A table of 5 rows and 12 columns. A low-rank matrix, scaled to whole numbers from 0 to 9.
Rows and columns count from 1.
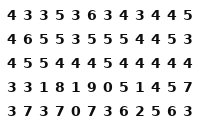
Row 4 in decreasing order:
9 8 7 5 5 4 3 3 1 1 1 0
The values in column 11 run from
4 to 6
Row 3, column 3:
5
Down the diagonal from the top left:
4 6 5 8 0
